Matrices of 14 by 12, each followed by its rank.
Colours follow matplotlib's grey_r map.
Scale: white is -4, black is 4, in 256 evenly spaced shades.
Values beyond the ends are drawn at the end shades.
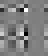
one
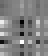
one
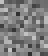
full rank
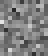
full rank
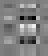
one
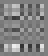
one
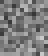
full rank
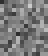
full rank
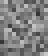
full rank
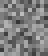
full rank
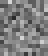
full rank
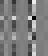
one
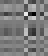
one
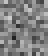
full rank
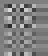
one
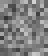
full rank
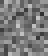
full rank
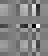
one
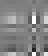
one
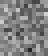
full rank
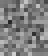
full rank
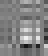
one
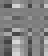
one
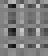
one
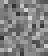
full rank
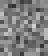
full rank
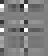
one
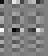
one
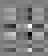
one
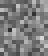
full rank
